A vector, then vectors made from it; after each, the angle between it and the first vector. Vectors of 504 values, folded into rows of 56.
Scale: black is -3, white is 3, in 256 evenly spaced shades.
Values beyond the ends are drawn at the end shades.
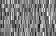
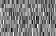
partly opposed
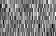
partly aligned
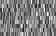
partly aligned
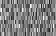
partly opposed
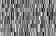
nearly opposite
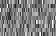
orthogonal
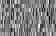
nearly opposite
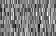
nearly parallel
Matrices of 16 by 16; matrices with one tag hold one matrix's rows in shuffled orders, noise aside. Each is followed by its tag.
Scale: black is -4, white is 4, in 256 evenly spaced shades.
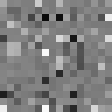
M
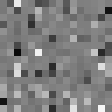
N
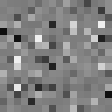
N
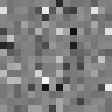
M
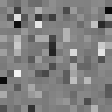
N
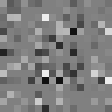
M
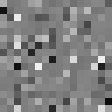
N
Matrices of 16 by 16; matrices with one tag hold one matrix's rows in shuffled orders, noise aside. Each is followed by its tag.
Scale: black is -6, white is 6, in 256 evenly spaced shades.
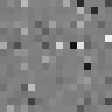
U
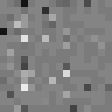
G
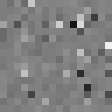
U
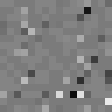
U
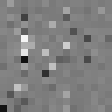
G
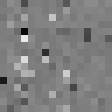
G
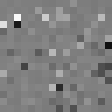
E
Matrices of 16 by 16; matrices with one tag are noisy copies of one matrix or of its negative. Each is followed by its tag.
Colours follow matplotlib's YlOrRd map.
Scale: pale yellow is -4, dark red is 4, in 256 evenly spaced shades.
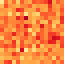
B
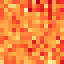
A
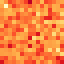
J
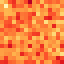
J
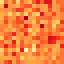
B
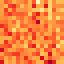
A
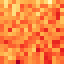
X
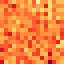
A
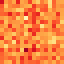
B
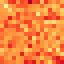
J
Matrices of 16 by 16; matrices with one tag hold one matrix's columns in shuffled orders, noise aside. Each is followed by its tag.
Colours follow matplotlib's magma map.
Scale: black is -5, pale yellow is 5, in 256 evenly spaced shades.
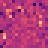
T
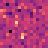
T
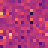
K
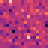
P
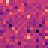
P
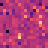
T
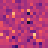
K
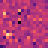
K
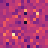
K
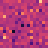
P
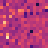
T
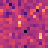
T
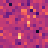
T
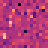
T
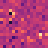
K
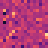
K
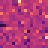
P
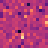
T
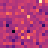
P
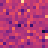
P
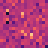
K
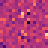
K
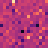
P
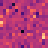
T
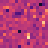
T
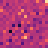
P
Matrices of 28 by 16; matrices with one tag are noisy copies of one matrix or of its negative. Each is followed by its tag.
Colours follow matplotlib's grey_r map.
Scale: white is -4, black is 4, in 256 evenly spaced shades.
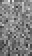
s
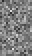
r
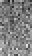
s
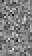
r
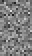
r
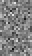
r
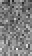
s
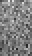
s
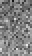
s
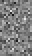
r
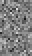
r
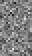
r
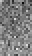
s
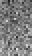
s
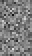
r
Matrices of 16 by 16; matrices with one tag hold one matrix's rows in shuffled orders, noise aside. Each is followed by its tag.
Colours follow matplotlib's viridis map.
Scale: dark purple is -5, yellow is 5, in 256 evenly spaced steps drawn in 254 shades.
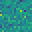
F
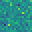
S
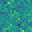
S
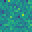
S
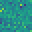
F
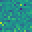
F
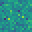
S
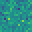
S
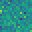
F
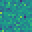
F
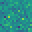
S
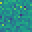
F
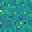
F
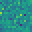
F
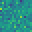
F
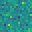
S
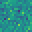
S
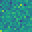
F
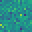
F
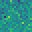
S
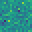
S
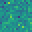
S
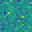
S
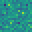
S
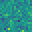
S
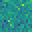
S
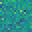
F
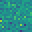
F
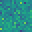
F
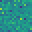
F
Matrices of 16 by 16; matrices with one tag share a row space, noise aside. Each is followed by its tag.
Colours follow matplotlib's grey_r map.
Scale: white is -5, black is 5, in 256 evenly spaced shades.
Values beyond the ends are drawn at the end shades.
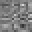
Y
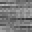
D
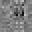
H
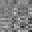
Y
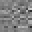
Y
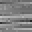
D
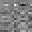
Y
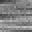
D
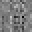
H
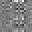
H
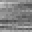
D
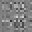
H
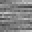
D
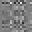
H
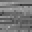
D
